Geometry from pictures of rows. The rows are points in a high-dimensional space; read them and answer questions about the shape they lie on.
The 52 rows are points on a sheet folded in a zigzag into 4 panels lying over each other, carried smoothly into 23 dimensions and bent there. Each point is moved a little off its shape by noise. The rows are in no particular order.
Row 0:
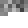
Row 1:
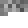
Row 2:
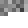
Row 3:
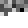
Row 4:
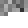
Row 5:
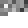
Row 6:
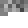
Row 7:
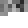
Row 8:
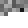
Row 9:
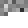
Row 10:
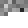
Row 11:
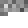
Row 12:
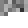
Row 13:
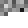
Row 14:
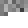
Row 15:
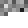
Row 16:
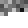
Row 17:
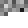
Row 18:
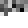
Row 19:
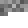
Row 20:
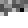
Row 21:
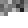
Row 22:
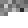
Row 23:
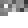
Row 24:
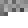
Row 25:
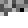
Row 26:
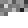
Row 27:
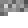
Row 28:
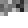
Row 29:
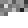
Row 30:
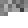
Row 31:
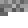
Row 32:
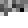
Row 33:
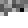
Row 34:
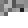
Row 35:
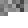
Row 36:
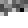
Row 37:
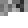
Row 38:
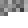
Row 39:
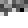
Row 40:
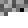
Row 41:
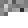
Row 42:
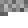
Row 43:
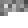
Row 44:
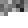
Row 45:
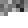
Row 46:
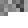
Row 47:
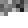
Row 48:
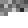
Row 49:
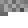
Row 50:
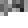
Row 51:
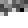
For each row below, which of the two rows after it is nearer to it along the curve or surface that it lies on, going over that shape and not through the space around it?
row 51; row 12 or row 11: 11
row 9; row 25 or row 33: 33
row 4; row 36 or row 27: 27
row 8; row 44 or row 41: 41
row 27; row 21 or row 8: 8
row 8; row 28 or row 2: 28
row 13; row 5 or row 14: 5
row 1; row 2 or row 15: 2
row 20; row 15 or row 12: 15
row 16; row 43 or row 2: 43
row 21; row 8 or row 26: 8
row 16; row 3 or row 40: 3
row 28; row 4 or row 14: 4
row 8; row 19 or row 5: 5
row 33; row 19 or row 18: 18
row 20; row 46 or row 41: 41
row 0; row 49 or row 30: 30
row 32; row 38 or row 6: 6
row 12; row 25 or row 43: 43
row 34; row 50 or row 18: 18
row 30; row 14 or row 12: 14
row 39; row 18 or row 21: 18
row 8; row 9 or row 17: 9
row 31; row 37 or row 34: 37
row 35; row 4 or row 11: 4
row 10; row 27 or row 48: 48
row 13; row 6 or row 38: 6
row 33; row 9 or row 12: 9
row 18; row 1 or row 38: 1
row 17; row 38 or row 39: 39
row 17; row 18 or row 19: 18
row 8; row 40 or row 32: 32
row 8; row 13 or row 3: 3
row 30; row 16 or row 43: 43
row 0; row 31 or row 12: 12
